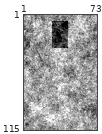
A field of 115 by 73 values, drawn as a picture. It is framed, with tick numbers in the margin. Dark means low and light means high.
The ninth with the lowest average is the top middle. An odd patch, lower than its surroundings, sits in the top middle. The texture is blotchy.
